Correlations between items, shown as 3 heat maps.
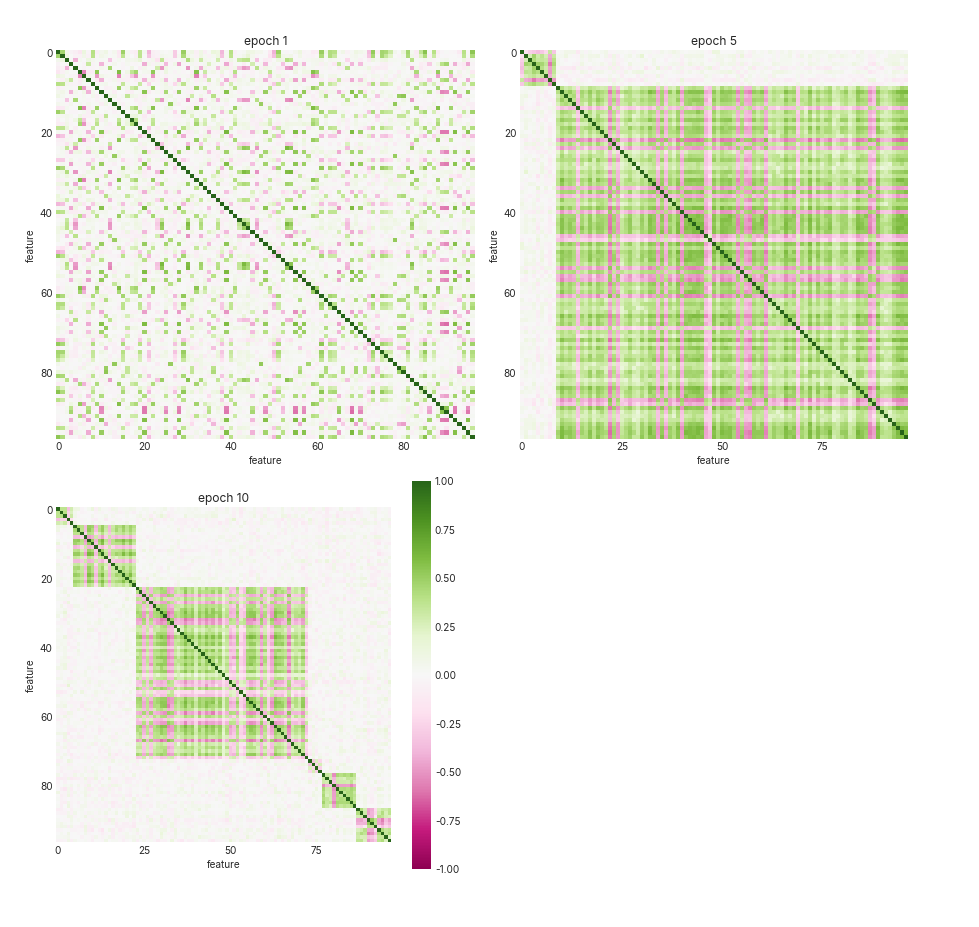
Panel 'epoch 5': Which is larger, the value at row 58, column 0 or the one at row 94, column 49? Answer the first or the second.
the second
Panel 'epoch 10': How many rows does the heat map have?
97
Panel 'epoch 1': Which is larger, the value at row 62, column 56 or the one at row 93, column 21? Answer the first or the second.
the first
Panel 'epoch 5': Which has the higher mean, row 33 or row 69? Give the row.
33
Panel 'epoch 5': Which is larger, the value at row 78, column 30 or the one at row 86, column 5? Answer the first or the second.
the first
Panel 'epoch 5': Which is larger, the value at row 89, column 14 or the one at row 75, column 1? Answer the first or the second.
the second
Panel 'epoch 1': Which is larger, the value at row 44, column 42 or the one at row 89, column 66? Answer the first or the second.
the first
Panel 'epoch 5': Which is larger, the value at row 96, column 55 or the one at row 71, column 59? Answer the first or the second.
the first
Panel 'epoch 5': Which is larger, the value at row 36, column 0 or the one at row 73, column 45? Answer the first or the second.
the second
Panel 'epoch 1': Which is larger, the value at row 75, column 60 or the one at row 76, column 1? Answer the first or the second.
the second
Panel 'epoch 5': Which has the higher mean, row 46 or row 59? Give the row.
59
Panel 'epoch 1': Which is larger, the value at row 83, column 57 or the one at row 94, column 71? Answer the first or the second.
the first
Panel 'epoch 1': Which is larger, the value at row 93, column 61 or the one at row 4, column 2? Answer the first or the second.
the first
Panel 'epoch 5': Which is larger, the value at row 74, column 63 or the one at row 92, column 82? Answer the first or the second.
the first
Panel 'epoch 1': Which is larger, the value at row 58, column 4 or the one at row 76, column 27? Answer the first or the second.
the first
